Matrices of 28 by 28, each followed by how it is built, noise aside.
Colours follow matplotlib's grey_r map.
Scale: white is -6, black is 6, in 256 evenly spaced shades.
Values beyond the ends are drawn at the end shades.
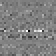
uneven rows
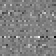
uneven rows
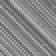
Toeplitz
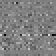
uneven rows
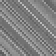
Toeplitz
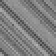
Toeplitz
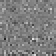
uneven rows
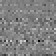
uneven rows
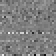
uneven rows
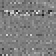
uneven rows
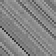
Toeplitz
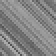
Toeplitz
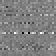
uneven rows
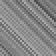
Toeplitz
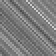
Toeplitz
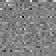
uneven rows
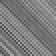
Toeplitz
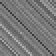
Toeplitz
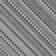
Toeplitz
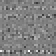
uneven rows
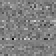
uneven rows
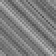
Toeplitz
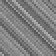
Toeplitz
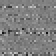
uneven rows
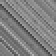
Toeplitz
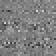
uneven rows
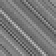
Toeplitz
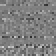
uneven rows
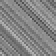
Toeplitz
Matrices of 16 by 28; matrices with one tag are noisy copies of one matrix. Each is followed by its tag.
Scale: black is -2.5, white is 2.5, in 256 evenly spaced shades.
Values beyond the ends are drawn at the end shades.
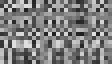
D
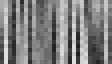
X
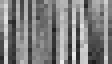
X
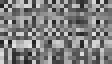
D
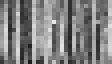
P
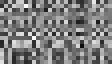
D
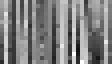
X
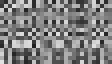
D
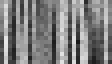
X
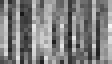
P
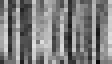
P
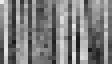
X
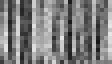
P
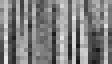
X
